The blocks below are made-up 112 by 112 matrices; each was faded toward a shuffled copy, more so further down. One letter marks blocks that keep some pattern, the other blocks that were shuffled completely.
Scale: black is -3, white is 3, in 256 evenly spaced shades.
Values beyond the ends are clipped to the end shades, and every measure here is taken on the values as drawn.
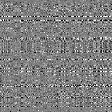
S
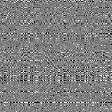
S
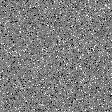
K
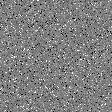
K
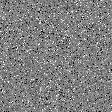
K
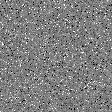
K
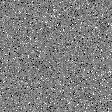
K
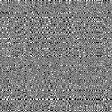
S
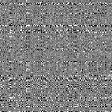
S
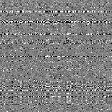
S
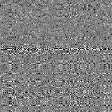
S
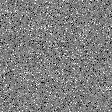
K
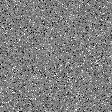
K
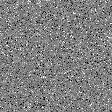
K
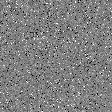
K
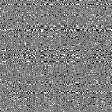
S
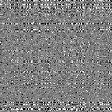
S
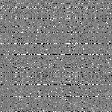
S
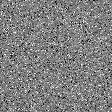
K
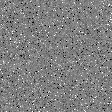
K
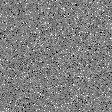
K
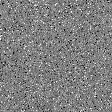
K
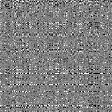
S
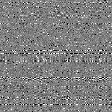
S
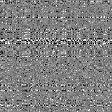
S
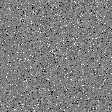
K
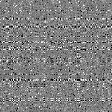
S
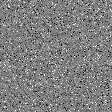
K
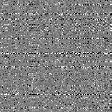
S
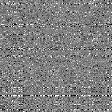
S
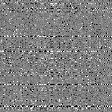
S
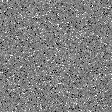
K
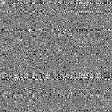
S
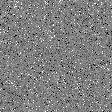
K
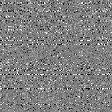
S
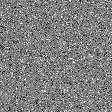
K
